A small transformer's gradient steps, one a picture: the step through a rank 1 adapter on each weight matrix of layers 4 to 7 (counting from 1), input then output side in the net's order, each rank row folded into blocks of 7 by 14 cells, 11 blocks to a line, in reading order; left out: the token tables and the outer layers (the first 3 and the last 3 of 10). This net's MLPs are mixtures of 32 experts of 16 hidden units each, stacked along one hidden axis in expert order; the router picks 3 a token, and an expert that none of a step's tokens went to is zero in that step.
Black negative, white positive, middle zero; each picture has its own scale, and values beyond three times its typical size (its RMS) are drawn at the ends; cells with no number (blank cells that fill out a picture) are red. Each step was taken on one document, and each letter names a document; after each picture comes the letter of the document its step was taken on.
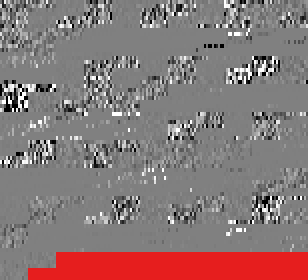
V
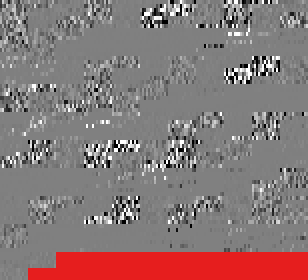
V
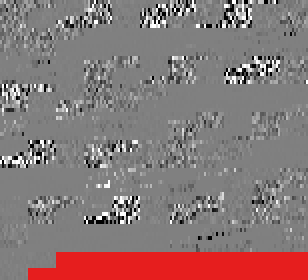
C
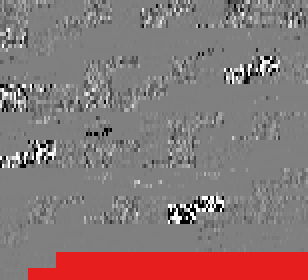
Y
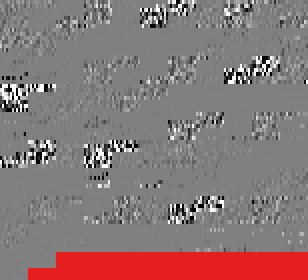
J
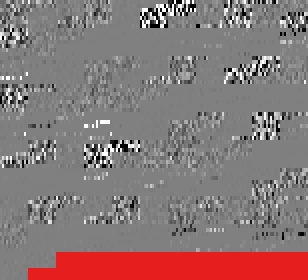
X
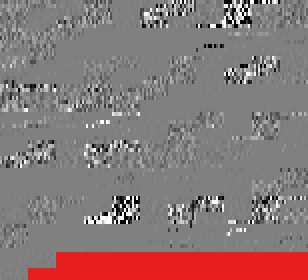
V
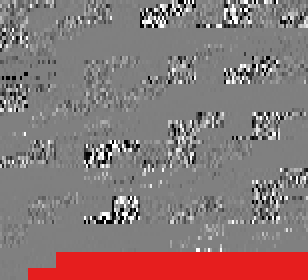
C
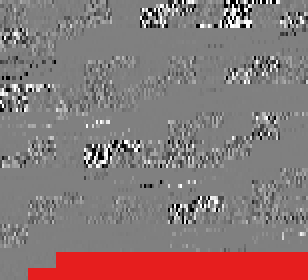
X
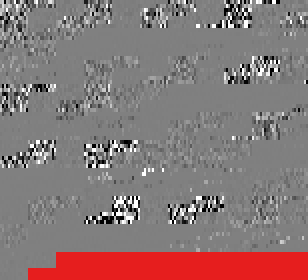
C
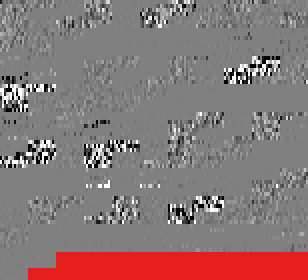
J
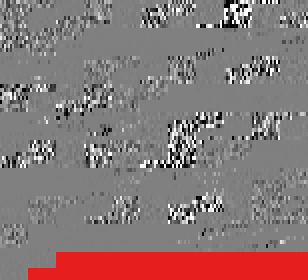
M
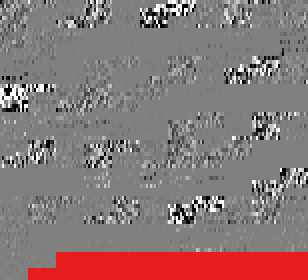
J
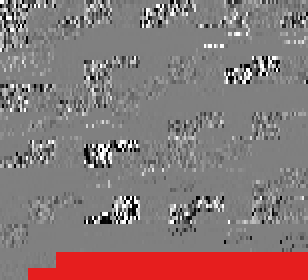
V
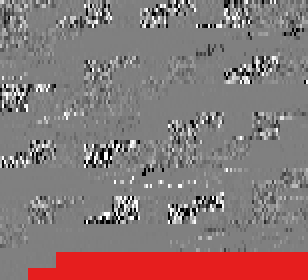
C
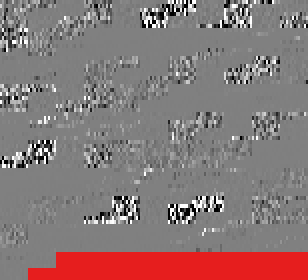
M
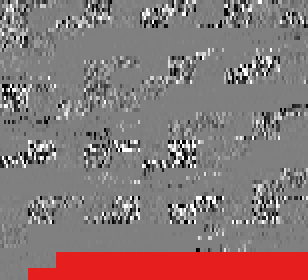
C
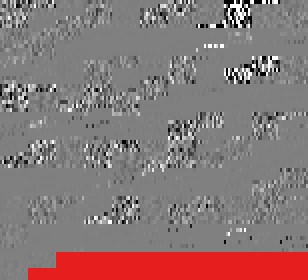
V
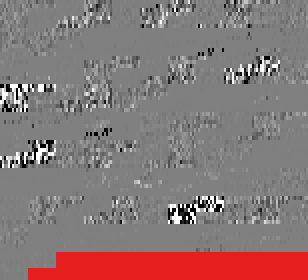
Y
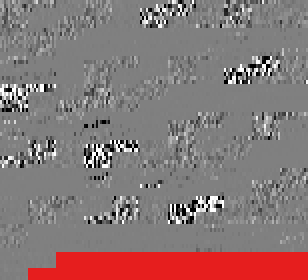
J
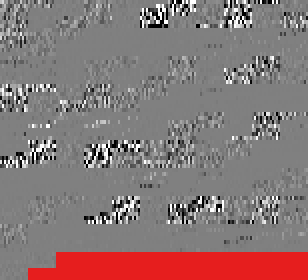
X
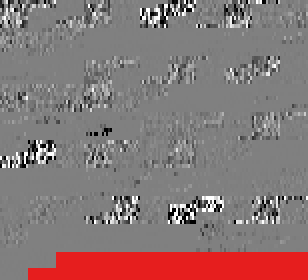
Y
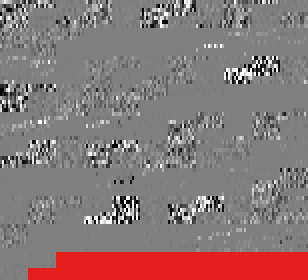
V
